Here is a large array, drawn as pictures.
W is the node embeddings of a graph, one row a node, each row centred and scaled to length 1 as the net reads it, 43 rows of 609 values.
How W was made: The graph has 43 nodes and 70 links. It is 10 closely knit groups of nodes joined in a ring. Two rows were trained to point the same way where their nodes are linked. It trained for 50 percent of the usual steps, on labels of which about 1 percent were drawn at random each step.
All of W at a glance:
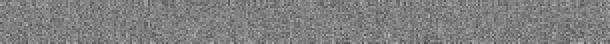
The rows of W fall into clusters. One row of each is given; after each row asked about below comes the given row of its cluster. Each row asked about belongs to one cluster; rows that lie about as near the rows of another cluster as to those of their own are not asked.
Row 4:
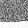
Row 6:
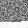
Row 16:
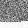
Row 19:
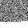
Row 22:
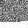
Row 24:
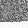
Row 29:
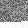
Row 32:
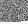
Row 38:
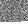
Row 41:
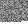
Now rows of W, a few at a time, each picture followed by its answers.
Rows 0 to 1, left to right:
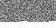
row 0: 4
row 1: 38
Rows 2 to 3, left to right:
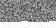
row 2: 4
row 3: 41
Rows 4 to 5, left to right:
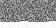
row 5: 4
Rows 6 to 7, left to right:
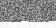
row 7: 38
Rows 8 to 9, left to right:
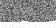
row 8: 41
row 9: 22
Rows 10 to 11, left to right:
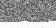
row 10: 4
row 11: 19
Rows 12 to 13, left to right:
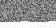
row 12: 24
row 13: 22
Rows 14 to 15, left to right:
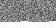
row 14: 38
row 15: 16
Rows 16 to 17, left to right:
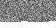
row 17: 6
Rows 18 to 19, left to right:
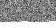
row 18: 24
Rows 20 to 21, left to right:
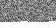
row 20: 24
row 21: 6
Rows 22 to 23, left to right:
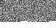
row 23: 16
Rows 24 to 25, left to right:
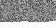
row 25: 22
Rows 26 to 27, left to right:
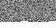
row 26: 6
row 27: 24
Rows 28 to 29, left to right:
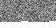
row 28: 32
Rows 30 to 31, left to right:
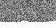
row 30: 41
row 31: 22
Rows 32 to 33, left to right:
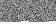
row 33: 4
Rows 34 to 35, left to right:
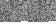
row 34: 29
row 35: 24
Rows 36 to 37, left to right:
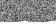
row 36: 32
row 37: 22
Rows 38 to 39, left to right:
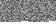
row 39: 19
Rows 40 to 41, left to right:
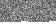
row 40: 29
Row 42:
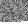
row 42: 19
